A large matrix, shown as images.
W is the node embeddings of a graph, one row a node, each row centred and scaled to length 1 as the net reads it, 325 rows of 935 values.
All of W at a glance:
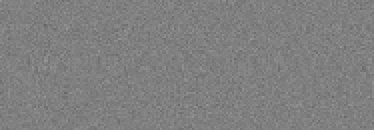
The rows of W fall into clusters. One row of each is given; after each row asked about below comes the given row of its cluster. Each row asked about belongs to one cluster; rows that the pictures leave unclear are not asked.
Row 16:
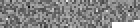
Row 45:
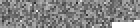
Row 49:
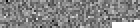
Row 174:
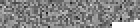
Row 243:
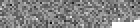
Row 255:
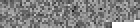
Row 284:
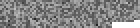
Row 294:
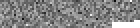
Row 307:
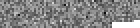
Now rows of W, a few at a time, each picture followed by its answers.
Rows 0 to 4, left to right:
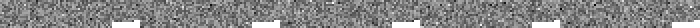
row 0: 49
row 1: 284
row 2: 284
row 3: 45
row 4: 16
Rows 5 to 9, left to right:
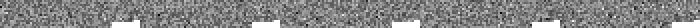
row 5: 174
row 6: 307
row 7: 49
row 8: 174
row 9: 307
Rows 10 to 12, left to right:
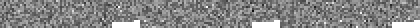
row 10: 307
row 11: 49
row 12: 284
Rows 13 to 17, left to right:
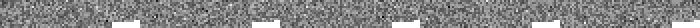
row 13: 255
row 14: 49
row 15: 307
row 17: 243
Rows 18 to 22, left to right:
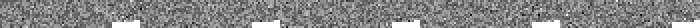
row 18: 255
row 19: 16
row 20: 49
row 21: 49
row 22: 45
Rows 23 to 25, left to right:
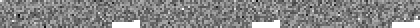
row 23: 307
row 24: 307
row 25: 174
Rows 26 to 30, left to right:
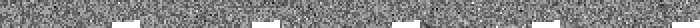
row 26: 255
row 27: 243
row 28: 255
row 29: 284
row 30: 307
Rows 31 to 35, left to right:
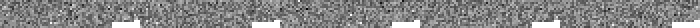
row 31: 174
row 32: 45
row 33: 243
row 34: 174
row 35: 284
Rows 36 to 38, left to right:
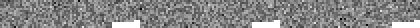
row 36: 255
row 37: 16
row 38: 294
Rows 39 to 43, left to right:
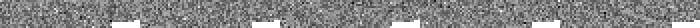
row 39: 45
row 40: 49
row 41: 243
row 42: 255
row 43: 294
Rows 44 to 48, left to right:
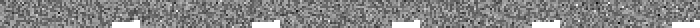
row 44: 174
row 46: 243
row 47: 294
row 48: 294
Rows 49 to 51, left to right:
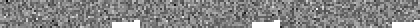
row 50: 307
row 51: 284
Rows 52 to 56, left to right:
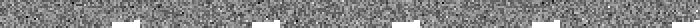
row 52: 243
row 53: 255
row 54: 16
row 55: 243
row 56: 307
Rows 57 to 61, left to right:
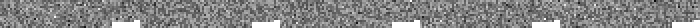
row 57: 243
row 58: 16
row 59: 294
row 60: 45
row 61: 307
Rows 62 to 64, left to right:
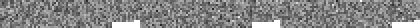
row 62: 255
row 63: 45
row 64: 45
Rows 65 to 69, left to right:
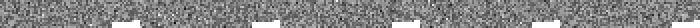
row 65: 174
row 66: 307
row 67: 45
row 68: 255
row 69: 174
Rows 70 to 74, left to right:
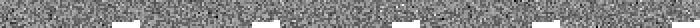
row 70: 307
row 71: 174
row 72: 307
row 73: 307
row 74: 45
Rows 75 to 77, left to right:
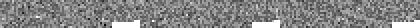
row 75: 16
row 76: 307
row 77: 294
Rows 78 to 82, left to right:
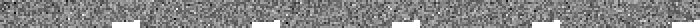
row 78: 16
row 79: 284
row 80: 174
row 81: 174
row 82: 45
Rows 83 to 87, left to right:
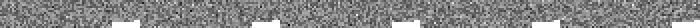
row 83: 243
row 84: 174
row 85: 49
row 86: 16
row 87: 49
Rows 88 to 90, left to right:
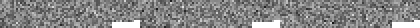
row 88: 284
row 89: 284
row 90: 243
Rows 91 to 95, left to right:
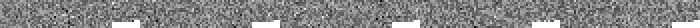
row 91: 49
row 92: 16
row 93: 307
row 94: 294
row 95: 16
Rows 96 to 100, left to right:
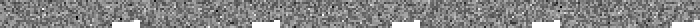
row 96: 174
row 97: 284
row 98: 174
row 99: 284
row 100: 174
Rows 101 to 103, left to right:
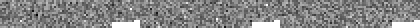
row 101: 45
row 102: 243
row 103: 243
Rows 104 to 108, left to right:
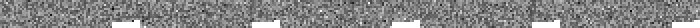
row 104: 49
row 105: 45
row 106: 243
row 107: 45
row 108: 307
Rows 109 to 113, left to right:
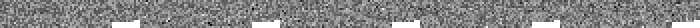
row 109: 16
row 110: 49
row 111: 294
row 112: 243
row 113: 255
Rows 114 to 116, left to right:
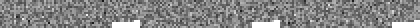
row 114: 307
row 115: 174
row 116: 284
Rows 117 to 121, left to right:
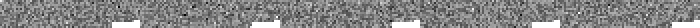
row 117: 307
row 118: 174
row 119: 45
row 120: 16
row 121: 174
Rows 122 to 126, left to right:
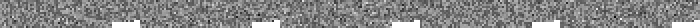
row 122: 294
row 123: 49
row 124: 294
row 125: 255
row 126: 284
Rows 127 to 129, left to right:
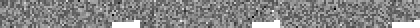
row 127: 255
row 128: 284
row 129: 45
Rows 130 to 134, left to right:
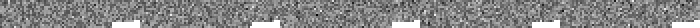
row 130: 255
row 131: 174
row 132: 243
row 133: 284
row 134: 284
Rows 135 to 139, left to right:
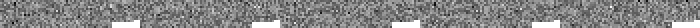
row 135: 16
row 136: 307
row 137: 16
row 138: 16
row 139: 255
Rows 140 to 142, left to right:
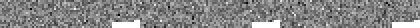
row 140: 49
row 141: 16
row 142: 307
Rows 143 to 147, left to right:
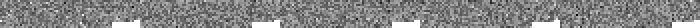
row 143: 243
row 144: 45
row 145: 243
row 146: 174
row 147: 255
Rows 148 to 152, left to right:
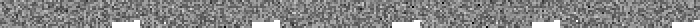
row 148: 49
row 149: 243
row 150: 307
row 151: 243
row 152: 16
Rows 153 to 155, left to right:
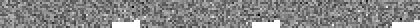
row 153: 243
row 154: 49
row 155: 174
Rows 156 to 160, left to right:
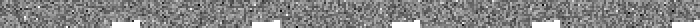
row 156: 243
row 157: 243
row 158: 45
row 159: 49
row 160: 45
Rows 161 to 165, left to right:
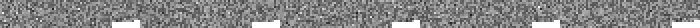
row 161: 49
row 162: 16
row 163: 174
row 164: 307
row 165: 49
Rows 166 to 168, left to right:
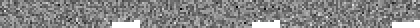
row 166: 243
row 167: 294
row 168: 49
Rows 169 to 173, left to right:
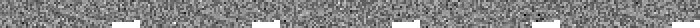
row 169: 294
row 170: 294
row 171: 49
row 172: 49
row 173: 294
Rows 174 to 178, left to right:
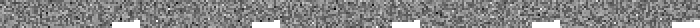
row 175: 16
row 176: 45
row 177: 49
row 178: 49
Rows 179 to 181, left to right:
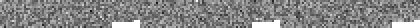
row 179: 307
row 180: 45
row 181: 243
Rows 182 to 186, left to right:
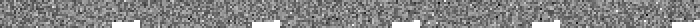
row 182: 294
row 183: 255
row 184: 174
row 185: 174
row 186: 45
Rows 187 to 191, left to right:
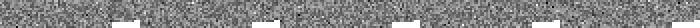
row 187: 45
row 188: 284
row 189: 307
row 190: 307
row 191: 255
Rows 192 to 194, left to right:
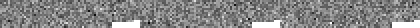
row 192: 255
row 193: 284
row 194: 243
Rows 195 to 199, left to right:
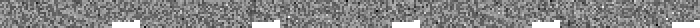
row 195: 294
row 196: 45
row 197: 16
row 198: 294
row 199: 284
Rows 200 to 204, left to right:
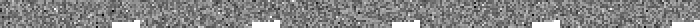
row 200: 45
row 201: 294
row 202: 294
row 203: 255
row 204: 243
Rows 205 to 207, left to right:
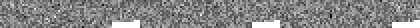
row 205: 243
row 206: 255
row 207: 307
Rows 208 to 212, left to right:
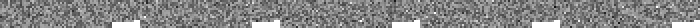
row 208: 255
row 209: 49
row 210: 45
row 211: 16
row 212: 294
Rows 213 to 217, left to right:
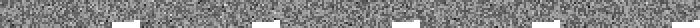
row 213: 255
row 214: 284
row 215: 49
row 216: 284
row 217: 16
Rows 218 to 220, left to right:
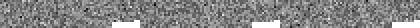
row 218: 294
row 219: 16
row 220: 255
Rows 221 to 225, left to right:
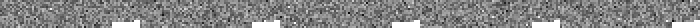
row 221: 243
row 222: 255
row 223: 16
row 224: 49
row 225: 255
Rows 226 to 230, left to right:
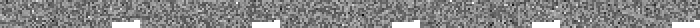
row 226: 49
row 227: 45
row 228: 16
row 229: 284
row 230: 294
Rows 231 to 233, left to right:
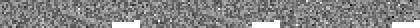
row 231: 294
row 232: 294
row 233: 284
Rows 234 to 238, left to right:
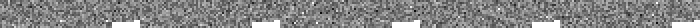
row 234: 255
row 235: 49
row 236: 16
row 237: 294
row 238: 45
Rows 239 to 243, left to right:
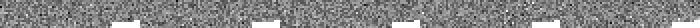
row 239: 174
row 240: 49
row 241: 284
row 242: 49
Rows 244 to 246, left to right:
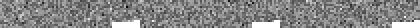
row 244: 49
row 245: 307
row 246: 284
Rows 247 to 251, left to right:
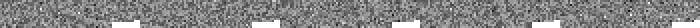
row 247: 294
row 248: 49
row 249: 255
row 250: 255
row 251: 243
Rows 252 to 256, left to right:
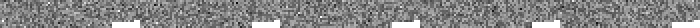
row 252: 294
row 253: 45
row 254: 174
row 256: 16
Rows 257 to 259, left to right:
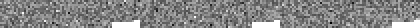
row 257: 16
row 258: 284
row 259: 243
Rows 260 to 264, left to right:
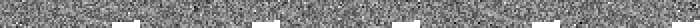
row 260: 294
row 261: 255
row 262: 255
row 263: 294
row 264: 294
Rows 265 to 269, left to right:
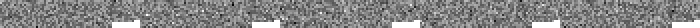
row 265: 45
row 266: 45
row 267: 16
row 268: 307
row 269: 45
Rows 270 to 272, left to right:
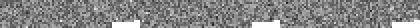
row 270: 255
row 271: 174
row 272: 49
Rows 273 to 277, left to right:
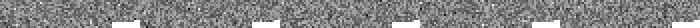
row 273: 284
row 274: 284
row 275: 307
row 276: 16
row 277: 307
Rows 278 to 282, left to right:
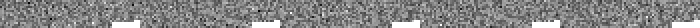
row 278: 174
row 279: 294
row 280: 174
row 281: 294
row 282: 174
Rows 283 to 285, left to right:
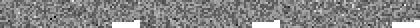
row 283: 284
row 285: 49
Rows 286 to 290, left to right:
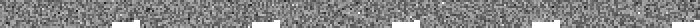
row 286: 174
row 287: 307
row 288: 294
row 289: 243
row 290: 294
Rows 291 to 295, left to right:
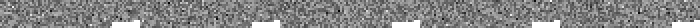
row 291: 174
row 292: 174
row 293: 16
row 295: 294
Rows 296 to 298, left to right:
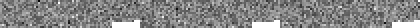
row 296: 49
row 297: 284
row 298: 255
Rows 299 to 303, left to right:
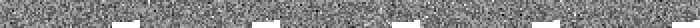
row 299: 307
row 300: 255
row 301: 45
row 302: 16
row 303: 307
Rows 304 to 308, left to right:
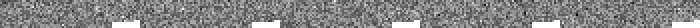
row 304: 255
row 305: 307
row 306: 284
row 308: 243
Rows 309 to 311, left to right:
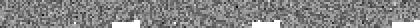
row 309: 174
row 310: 294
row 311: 243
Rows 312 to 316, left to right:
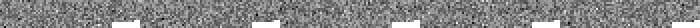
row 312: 45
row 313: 307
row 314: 16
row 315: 16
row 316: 284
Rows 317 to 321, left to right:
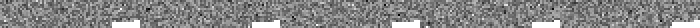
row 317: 49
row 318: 307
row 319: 49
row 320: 284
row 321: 174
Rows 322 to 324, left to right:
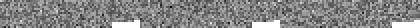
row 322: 45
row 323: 255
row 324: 49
